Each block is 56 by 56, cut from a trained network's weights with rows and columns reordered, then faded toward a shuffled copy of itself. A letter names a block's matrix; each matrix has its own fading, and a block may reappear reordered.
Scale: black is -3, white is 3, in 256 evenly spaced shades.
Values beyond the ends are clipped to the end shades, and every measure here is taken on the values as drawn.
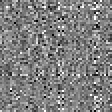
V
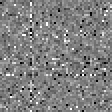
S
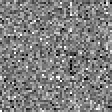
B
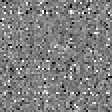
S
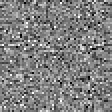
B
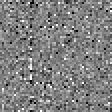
S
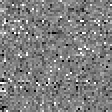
S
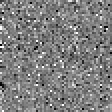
S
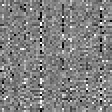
V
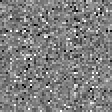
S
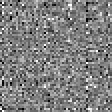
V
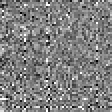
V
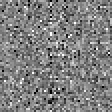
B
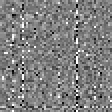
V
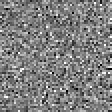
B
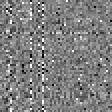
V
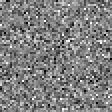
B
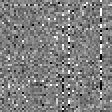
V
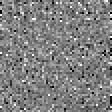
S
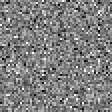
B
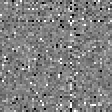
S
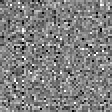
B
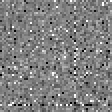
S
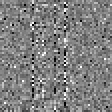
V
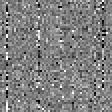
V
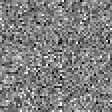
B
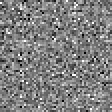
B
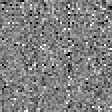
S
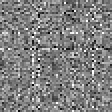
V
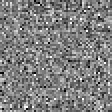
B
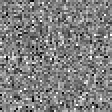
B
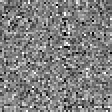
B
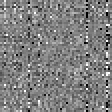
V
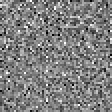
B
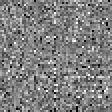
B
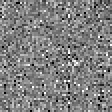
B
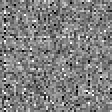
B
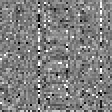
V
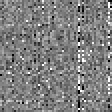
V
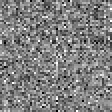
B
